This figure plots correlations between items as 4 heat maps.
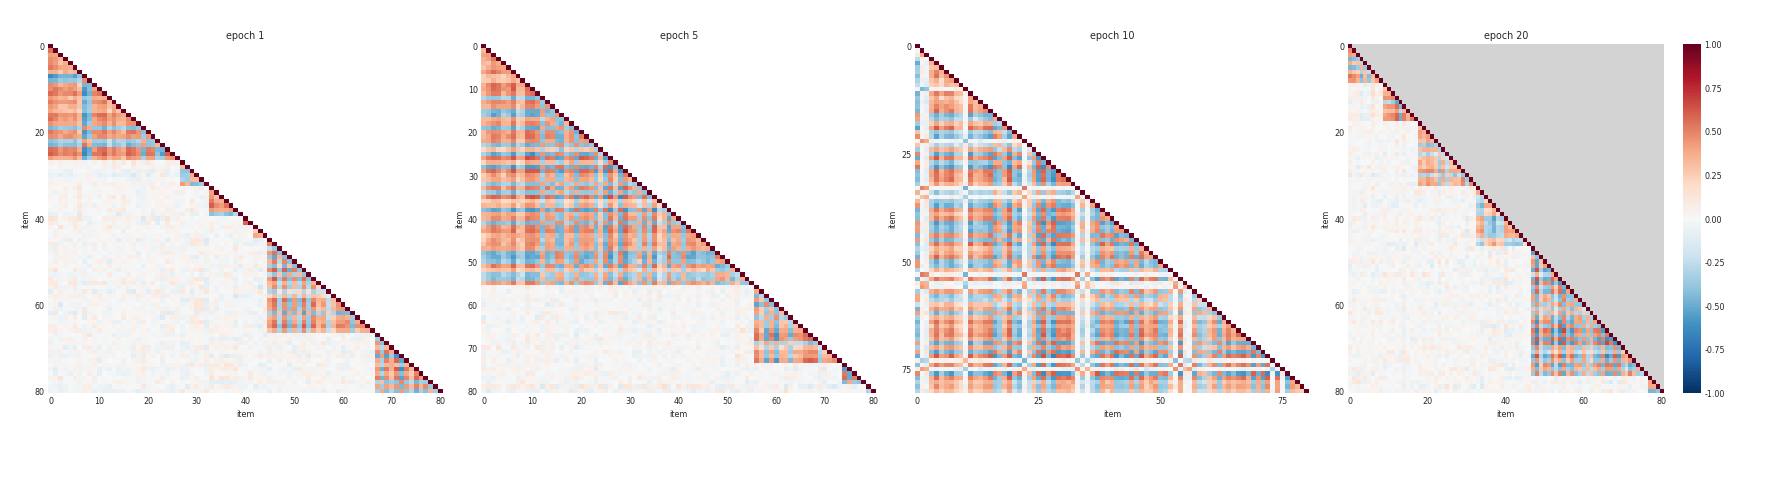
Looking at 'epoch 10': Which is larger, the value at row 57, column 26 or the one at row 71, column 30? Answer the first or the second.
the first
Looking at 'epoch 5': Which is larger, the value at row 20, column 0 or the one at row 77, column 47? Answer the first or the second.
the first
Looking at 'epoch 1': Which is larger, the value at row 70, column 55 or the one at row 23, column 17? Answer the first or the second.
the first
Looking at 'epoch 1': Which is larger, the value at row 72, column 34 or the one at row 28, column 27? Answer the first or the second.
the second
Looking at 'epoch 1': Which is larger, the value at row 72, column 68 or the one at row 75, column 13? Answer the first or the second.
the first
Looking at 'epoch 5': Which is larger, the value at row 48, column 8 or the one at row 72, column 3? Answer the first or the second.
the second
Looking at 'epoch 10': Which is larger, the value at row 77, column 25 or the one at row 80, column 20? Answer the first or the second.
the second
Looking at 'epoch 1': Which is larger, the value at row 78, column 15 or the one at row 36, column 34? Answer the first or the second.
the second
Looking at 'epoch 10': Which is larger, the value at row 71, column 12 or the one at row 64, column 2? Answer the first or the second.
the second
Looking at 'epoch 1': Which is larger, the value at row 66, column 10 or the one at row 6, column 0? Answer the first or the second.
the second
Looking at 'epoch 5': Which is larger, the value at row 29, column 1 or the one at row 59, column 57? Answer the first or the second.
the first
